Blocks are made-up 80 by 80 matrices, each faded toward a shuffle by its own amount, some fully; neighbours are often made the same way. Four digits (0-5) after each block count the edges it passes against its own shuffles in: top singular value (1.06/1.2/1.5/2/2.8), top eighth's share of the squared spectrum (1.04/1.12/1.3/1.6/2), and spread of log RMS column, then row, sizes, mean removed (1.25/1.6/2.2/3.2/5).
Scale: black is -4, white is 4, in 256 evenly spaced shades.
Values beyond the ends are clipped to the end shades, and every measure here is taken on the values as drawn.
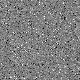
2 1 0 0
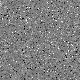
2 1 0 0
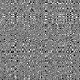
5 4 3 3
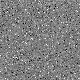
2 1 0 0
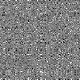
4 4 2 2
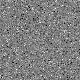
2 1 0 0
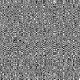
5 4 3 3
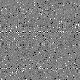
4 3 1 2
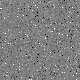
0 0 0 0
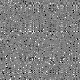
4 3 1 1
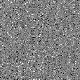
3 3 1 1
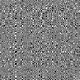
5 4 3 3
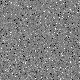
1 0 0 0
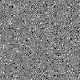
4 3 1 1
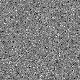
2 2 0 0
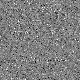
2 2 0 1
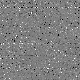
3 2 1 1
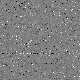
2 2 0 1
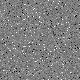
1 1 0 0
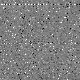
3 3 0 1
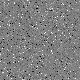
0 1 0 0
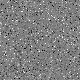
0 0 0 0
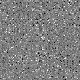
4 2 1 1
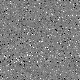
1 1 0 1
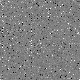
2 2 1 1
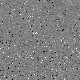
0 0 0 0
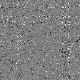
2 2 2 1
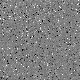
0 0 1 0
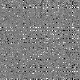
2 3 3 3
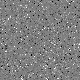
0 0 0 0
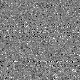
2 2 0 3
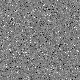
0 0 0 0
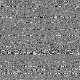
2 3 0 4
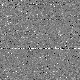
3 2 0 2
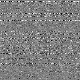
2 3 0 4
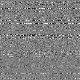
3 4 0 4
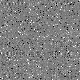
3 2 0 0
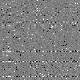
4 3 1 2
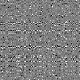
5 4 2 3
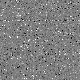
3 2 0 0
